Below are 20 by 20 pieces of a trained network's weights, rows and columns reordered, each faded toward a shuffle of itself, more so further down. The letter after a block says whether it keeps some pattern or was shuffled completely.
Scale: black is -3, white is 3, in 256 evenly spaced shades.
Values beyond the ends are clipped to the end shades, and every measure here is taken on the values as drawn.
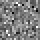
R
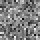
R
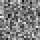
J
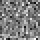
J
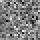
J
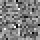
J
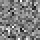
R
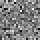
R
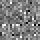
J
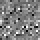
J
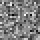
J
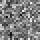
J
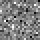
R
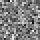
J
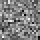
J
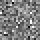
R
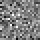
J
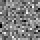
R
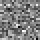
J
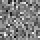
R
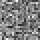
J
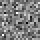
J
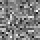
R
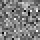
R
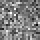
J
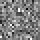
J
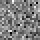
R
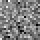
R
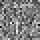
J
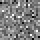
R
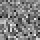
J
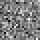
R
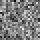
R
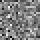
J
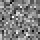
R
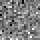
R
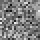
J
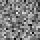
R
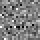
J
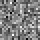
R
